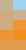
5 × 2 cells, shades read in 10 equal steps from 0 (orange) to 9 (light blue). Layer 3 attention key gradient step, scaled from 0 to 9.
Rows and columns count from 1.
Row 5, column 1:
2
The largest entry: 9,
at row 1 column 2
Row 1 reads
5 9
